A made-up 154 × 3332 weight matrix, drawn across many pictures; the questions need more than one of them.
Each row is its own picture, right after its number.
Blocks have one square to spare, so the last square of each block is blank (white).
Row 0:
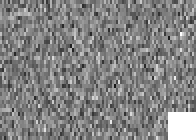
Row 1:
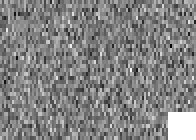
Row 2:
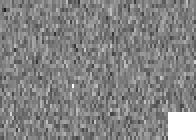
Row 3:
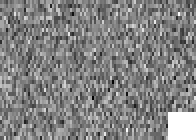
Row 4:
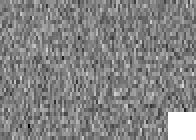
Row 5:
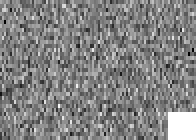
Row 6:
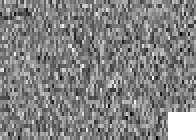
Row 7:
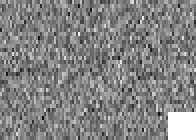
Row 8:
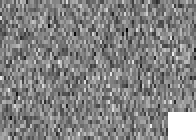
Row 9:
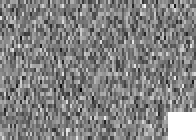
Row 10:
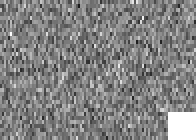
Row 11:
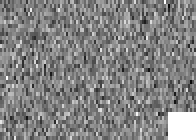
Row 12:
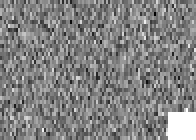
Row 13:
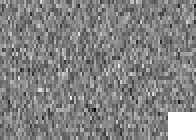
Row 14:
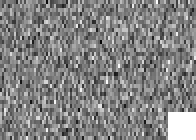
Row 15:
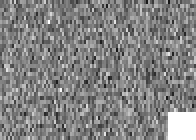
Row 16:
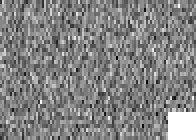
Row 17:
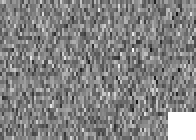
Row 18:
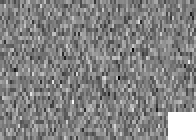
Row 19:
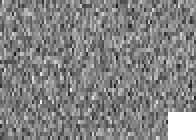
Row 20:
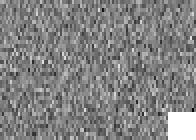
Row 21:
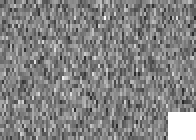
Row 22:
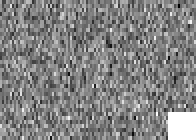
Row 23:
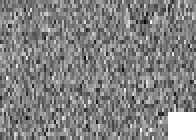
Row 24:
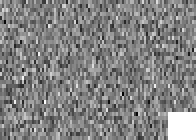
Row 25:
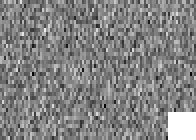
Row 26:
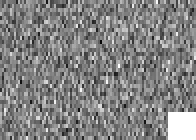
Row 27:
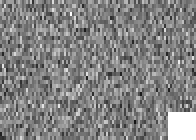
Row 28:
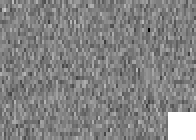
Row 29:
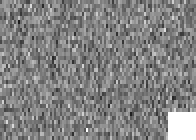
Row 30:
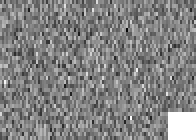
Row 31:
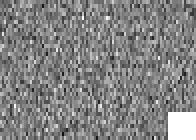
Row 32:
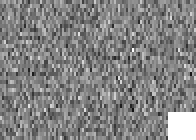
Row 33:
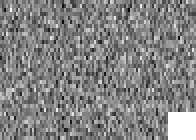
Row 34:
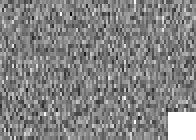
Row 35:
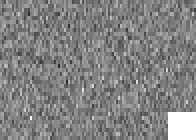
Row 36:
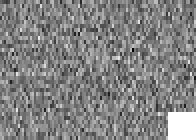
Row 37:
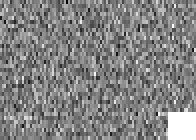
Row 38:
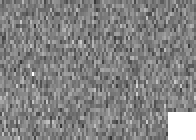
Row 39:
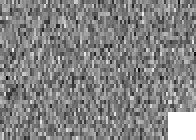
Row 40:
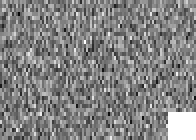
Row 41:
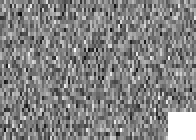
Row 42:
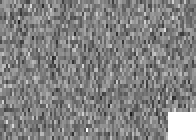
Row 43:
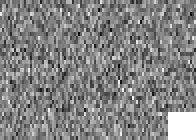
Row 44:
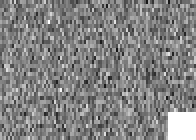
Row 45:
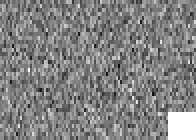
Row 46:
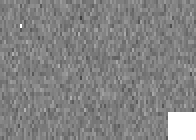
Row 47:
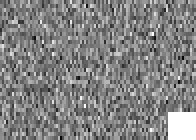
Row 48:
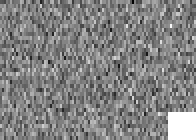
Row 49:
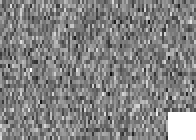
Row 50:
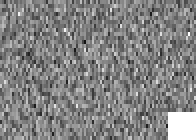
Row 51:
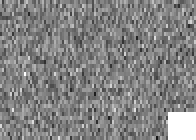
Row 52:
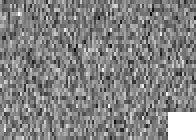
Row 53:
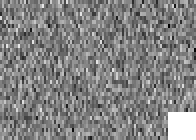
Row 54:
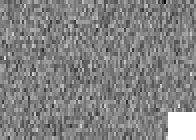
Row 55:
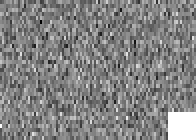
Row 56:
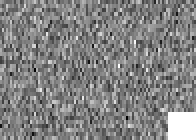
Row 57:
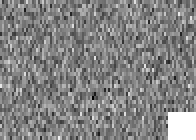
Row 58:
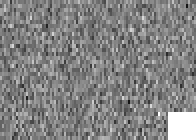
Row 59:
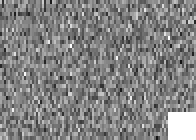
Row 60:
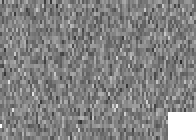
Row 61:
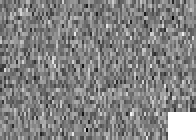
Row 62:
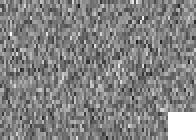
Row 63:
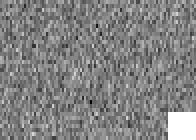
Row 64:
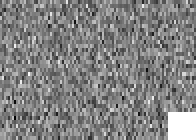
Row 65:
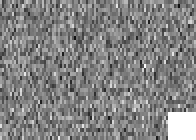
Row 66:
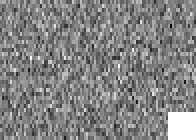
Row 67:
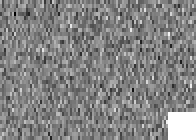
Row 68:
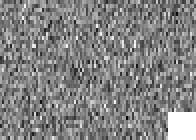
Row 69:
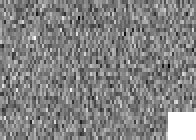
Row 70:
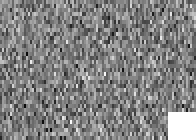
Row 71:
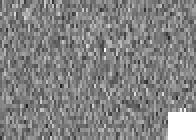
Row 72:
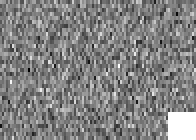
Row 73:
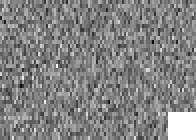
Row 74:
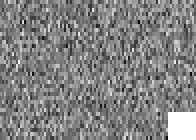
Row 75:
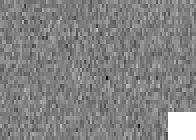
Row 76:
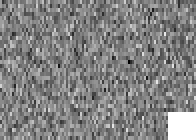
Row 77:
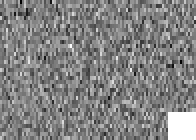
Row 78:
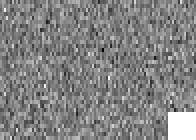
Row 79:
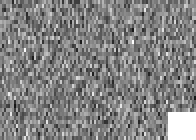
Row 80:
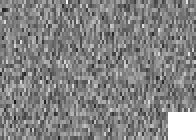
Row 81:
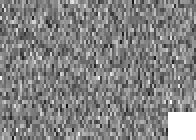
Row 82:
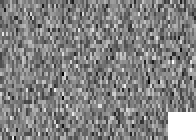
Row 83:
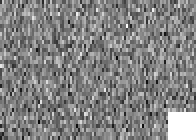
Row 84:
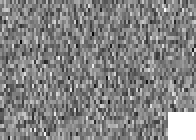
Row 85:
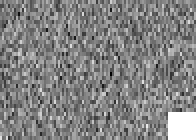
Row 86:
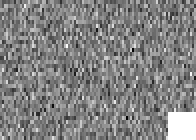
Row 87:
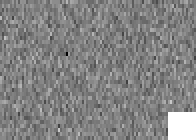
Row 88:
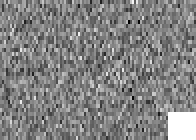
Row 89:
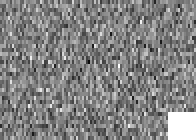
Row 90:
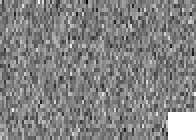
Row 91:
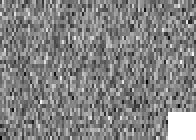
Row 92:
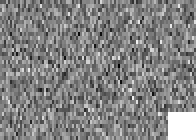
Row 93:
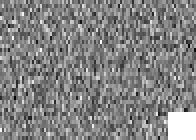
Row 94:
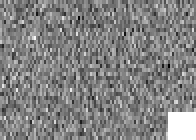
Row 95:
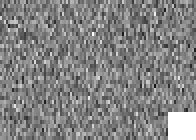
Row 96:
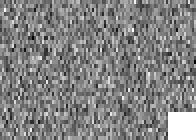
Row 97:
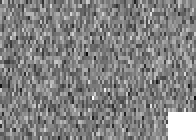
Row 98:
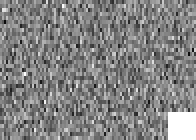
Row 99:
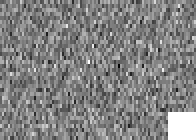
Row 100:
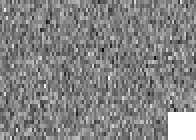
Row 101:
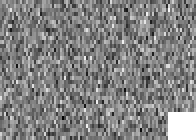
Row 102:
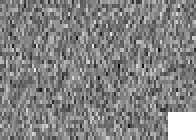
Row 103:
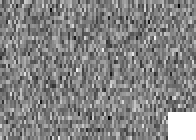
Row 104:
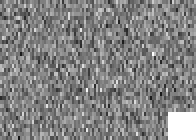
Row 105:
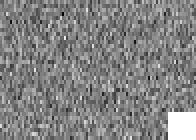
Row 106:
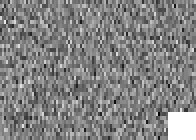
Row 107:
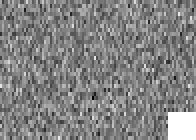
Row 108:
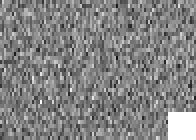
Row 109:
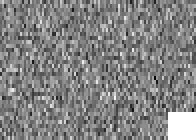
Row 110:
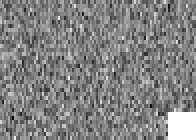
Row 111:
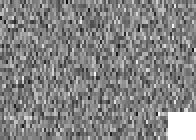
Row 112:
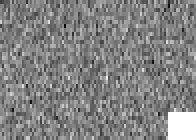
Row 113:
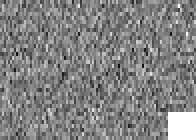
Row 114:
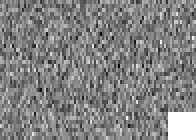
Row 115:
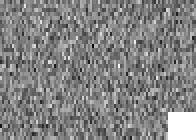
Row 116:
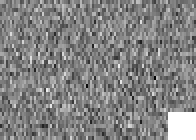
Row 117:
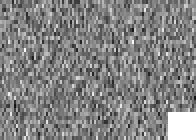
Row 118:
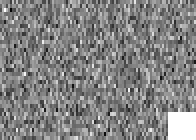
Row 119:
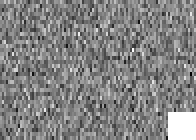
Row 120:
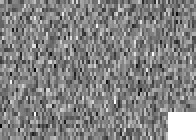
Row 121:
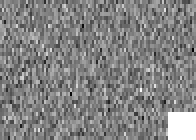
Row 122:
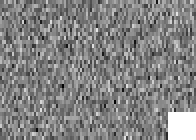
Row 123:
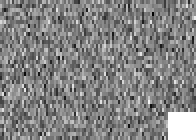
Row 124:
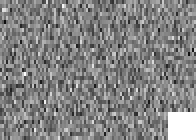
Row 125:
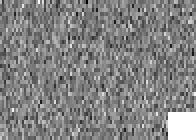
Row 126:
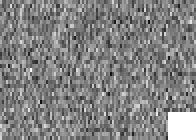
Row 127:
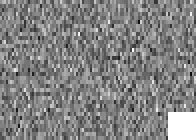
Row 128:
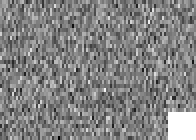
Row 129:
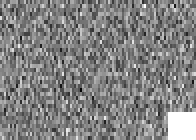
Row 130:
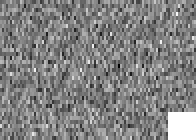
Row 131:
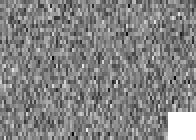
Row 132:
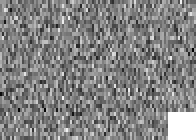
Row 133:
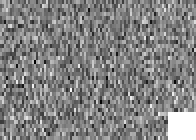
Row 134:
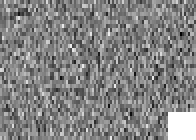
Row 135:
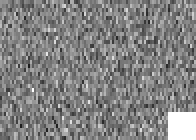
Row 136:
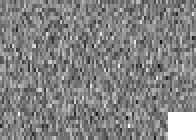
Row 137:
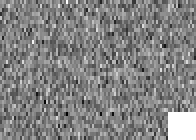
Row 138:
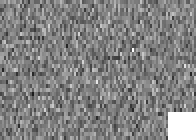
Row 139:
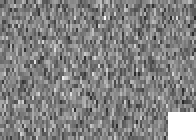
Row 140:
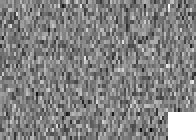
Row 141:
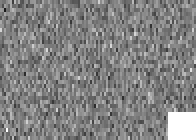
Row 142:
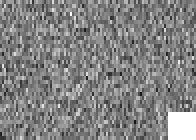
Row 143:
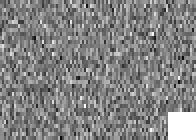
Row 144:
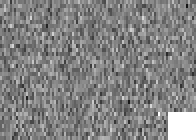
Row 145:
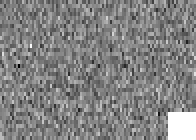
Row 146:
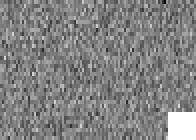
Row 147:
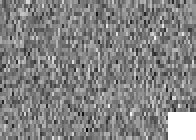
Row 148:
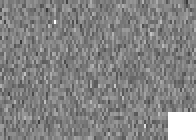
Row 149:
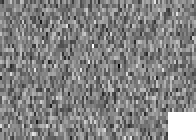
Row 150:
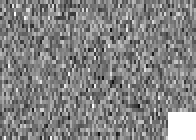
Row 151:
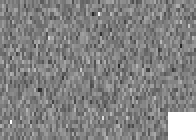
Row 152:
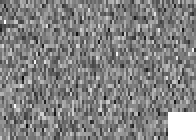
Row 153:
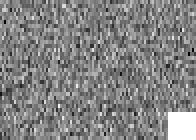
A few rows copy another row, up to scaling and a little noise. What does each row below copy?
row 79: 117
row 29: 42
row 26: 14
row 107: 57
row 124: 98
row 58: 144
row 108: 19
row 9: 129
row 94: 69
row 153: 5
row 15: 44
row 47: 143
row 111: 37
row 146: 54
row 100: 78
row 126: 49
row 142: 27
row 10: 62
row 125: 90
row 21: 139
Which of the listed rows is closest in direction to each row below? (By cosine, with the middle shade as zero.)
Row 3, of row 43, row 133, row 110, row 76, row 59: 76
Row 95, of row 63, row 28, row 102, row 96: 96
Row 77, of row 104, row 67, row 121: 67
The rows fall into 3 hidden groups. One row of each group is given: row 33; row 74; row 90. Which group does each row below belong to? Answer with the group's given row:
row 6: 90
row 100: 33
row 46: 74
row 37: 33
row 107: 90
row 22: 90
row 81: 33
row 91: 90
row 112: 33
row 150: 90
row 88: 74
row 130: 74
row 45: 74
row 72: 74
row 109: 74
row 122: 74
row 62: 74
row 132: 33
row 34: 33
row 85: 90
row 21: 33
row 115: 74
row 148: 33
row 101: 33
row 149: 74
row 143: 33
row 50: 90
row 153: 33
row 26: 33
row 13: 74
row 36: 74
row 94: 33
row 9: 33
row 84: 33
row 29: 90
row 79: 33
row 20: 74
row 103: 90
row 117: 33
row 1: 90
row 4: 33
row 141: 33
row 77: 90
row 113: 74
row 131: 90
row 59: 90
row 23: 33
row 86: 74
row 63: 74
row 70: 33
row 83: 90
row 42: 90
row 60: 90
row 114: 74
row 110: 33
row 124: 33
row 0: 90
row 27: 33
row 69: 33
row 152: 33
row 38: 90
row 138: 74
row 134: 90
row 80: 33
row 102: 74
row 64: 33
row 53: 33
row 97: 90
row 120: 74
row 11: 33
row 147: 90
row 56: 74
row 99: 74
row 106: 33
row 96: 33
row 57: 90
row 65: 90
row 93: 33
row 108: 90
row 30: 90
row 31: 33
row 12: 33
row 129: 33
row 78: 33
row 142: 33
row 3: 90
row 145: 33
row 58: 33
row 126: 90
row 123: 33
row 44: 33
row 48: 74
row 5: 33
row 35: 90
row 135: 33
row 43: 74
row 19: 90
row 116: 74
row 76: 90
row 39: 33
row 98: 33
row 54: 74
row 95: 33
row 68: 74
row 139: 33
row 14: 33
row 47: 33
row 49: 90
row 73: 33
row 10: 74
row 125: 90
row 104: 90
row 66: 74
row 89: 74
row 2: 33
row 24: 33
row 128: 90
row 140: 33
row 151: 74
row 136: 74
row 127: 74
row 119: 74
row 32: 74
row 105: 74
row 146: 74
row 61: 90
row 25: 74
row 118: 33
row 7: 74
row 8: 33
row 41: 90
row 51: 90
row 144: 33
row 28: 33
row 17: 74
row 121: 33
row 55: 74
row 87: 33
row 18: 74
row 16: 90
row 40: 90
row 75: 74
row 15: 33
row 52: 90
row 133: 33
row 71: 90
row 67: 90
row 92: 74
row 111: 33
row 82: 33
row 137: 33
